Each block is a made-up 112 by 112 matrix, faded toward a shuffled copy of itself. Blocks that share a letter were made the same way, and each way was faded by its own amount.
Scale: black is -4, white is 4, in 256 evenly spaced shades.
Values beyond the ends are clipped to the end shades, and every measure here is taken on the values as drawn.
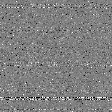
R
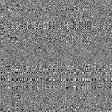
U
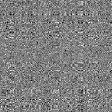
U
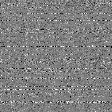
R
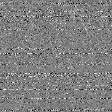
R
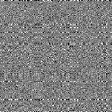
U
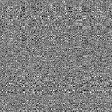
U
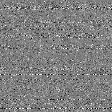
R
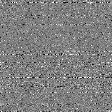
R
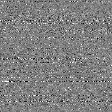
R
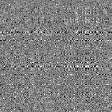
U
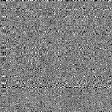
U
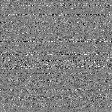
R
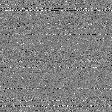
R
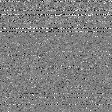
R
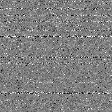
R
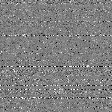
R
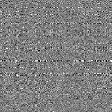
U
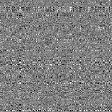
U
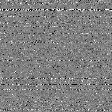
R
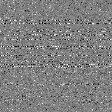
R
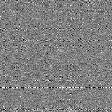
U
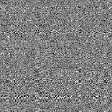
U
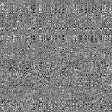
U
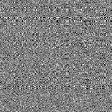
U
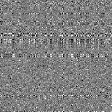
U
